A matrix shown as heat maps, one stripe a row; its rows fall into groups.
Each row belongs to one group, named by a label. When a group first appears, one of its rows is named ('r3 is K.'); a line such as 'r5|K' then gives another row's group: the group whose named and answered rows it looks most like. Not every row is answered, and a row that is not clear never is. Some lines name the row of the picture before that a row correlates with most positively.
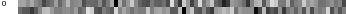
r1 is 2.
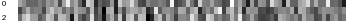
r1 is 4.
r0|2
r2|4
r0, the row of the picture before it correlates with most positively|0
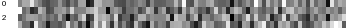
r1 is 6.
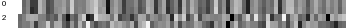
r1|6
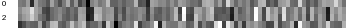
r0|4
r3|4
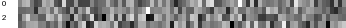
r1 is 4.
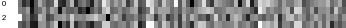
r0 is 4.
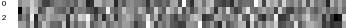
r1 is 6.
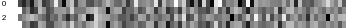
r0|4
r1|6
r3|6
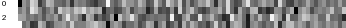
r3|6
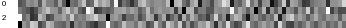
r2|6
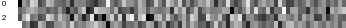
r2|4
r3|6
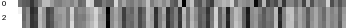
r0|2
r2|6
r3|6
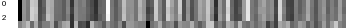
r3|4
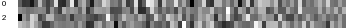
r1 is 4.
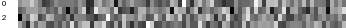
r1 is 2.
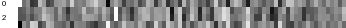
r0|6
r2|2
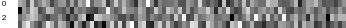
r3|4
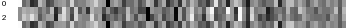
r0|6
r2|4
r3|6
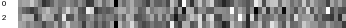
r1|2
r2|4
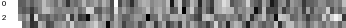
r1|2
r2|4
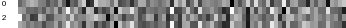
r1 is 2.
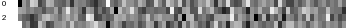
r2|2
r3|6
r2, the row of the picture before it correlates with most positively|1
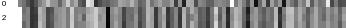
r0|2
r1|6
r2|6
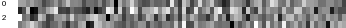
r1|4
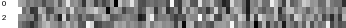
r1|6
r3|2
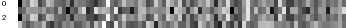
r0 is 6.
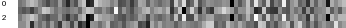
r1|2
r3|4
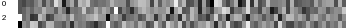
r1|2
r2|6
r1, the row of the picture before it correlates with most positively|1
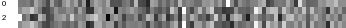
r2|6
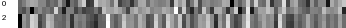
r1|4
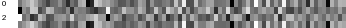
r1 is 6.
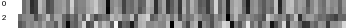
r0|6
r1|6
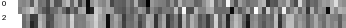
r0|4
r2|6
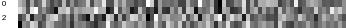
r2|4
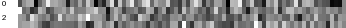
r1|6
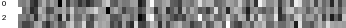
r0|4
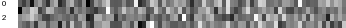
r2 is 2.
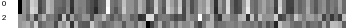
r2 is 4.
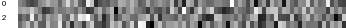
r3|4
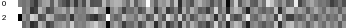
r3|6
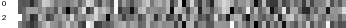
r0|2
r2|6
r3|2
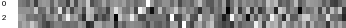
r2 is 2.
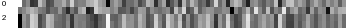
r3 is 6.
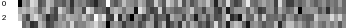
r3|6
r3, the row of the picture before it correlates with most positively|0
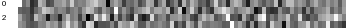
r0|6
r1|2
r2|4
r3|2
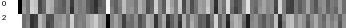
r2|6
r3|6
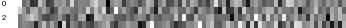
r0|6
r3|4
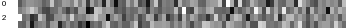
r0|4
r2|6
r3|4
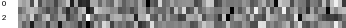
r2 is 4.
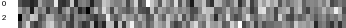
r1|4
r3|4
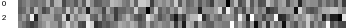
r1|4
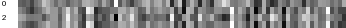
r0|2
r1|2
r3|2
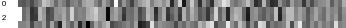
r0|2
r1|6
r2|6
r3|4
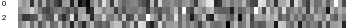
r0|4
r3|4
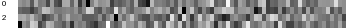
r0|4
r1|2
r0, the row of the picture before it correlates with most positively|0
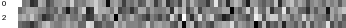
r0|6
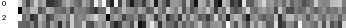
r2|6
